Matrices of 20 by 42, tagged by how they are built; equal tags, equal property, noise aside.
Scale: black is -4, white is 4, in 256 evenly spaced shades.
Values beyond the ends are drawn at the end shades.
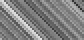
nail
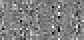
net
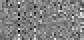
net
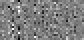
net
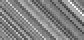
nail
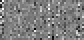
net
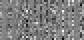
net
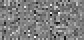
net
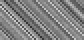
nail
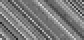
nail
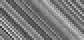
nail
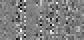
net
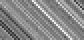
nail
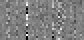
net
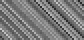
nail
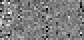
net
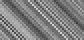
nail
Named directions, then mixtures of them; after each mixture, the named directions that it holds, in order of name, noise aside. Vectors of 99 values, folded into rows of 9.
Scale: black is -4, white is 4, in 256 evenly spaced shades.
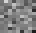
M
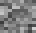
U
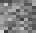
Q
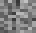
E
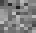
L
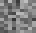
E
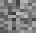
E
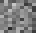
M, Q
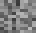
E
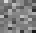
M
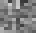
E, L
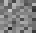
M, Q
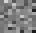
M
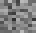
E, U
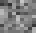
L, U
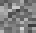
Q, U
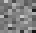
M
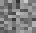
E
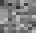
L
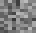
E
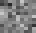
L, U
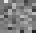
M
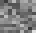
L, M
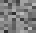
E, Q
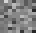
M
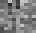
E, L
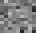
M, U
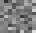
M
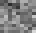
L, M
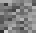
Q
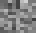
E, L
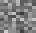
E, Q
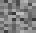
E, Q
